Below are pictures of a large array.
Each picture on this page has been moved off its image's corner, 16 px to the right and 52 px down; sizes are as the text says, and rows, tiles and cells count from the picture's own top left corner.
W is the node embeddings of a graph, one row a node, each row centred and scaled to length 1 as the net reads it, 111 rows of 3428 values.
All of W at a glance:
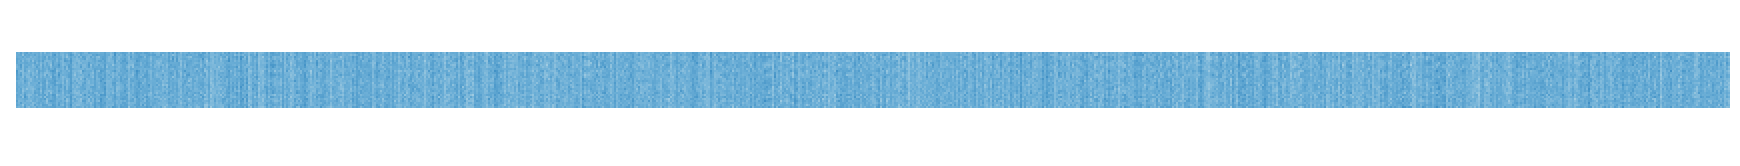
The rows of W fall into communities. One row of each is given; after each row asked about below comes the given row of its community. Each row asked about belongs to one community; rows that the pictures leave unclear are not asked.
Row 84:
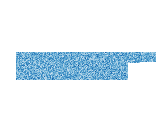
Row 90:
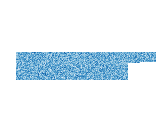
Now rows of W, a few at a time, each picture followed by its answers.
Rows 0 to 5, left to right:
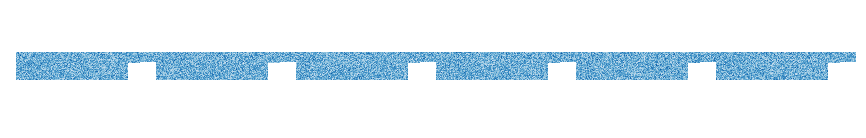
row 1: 84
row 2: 90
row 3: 90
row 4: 90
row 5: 90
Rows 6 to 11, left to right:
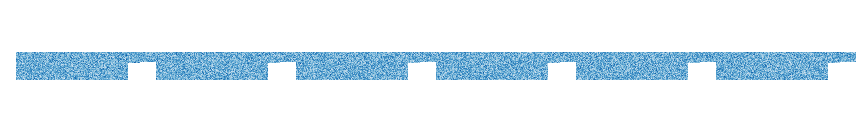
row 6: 90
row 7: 84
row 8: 84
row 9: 84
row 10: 84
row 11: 84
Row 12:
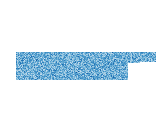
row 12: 84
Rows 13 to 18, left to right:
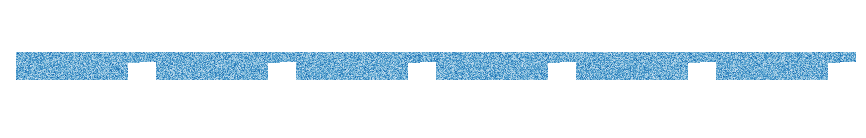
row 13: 84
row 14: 84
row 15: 90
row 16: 84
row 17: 90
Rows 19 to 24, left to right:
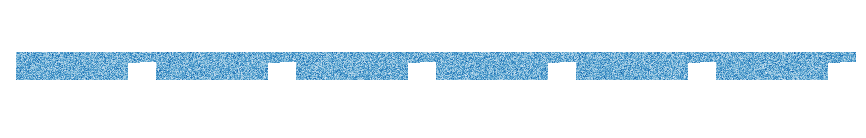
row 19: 90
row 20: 90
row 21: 90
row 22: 84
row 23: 90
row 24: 90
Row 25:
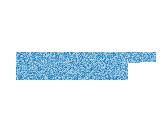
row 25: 90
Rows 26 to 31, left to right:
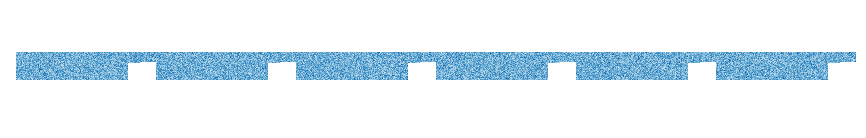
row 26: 90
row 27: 90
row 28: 90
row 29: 84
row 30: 90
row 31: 90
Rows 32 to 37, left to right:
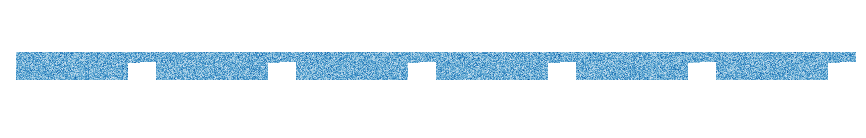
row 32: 90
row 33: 84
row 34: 84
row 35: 90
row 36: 84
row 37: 84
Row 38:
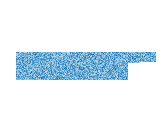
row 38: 84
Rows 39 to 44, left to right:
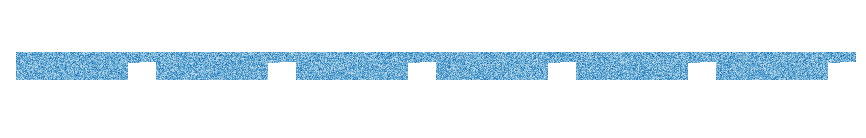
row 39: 84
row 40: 84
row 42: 90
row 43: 90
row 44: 90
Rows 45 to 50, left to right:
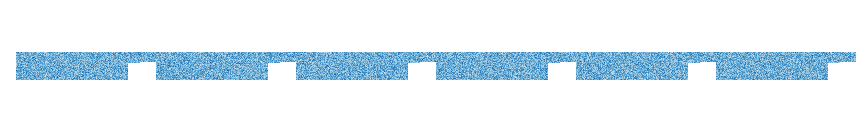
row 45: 90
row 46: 90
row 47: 90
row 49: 90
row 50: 84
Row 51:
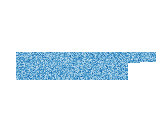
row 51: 90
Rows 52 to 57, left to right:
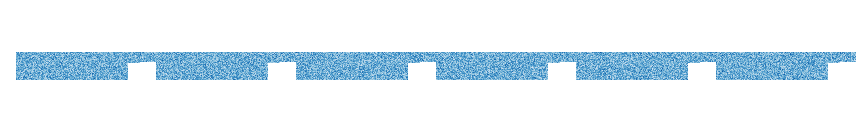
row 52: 84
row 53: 84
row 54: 90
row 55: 84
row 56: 90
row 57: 84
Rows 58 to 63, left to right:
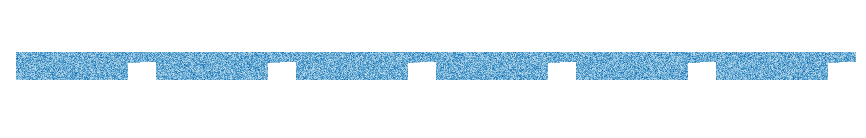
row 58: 84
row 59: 84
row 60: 84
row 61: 90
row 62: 84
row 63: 84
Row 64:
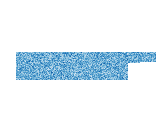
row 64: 90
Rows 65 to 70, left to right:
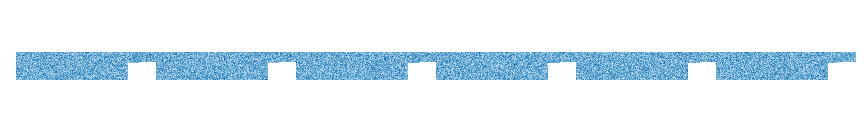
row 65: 84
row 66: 84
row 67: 84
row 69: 90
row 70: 84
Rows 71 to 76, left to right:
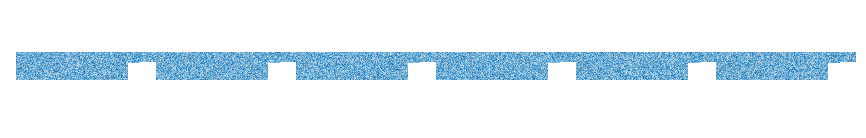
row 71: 84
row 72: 84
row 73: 84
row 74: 84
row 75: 90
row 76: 90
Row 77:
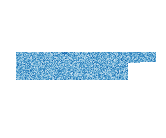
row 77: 90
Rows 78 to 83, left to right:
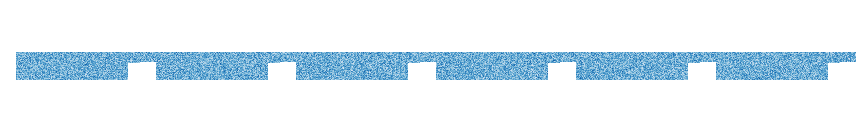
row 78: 84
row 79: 90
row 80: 90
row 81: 90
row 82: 90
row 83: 84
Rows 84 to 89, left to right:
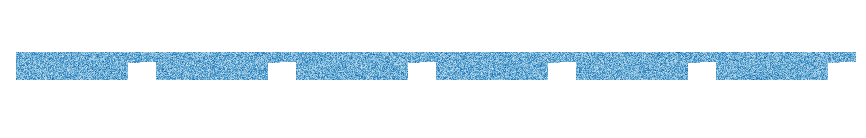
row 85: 84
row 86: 84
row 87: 84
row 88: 90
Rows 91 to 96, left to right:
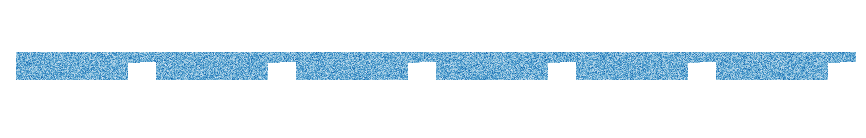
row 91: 90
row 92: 84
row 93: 84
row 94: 84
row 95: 84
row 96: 84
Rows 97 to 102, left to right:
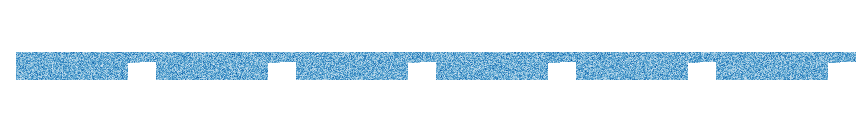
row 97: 84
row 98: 84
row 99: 84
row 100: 90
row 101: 84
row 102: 84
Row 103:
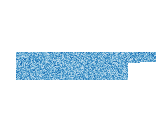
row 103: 90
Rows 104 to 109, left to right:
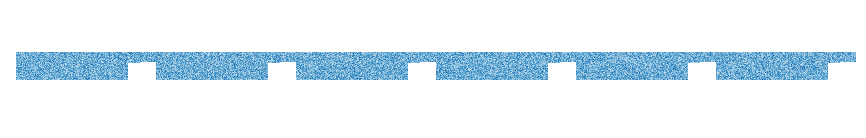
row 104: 90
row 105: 84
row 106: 84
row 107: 90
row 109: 84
